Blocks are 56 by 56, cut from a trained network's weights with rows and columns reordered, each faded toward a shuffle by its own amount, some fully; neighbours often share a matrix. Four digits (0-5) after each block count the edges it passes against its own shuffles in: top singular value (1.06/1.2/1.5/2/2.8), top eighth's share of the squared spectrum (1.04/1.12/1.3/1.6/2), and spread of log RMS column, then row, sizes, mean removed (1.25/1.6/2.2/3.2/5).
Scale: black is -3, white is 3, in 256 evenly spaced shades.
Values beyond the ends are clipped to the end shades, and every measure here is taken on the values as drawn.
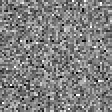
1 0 0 1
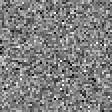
0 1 0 0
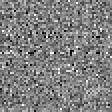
2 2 0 1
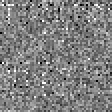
2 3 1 2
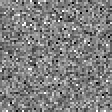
0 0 0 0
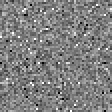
0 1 0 1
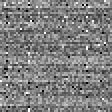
3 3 1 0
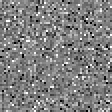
2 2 0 0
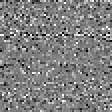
3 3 0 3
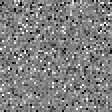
2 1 0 0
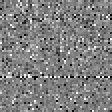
3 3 0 2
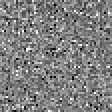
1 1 0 1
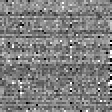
3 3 2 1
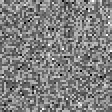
0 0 0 0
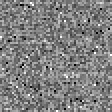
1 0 0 0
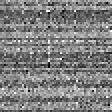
4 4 1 1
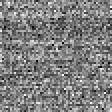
3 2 0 0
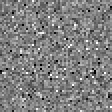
0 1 0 0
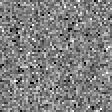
0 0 0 0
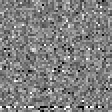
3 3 0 2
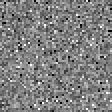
0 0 0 0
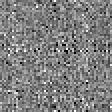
2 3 2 2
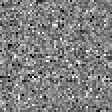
2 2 0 2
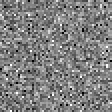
1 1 0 1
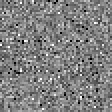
1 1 0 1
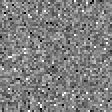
0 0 0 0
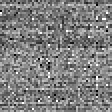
3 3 1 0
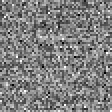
1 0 0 0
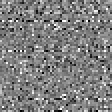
4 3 0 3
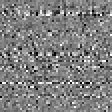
4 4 0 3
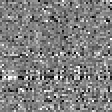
4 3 0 3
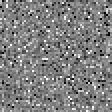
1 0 0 0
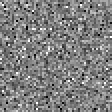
1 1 0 1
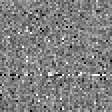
2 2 0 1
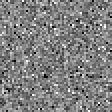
2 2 0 1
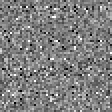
2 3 0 2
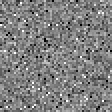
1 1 0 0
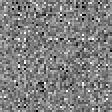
3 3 2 1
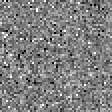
0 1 0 0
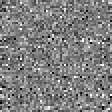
2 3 1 2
